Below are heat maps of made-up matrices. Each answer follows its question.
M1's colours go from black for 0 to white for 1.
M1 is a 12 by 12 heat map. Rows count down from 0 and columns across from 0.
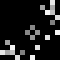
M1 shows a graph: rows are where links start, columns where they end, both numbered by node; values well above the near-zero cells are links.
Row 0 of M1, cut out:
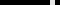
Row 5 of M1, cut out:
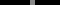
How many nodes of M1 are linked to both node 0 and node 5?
0
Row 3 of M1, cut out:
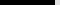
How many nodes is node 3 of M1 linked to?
1
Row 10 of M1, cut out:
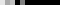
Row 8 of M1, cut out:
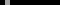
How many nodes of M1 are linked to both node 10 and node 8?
1
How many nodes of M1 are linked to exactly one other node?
5
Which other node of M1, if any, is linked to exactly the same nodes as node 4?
node 0
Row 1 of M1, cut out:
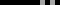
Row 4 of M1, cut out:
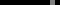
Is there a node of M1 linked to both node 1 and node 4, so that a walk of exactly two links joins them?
yes
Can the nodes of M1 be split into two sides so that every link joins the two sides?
yes
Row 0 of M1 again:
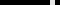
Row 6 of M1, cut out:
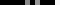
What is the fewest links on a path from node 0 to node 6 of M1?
5
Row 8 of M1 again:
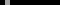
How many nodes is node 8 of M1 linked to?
1
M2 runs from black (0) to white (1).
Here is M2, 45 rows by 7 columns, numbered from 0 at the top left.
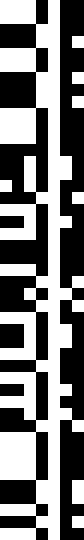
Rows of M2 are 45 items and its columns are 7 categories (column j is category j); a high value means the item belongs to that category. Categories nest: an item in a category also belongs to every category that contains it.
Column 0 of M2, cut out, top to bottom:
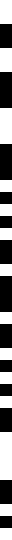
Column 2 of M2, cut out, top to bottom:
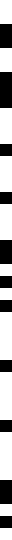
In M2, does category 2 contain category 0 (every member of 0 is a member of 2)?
yes
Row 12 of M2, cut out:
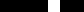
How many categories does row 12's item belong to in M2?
1
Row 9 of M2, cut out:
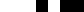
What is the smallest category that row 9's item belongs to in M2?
1
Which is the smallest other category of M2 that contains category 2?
4
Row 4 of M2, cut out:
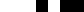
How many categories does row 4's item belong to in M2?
4
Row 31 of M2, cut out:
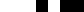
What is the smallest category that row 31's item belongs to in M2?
1
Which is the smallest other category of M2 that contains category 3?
4
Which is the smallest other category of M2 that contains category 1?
0
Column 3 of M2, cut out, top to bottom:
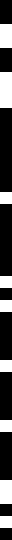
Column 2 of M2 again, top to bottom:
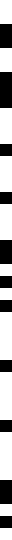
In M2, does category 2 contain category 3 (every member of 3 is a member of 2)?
no
